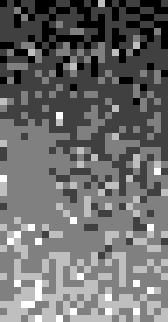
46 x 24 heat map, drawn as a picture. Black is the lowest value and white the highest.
Slope: up to the bottom. Calmest part: middle left. Stripes: none. Odd patch: calmer, in the middle left.
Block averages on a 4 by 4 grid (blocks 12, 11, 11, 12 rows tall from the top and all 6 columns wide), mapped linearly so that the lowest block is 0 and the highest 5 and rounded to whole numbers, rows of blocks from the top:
0 0 0 0 / 2 2 2 1 / 4 3 3 3 / 5 5 5 4
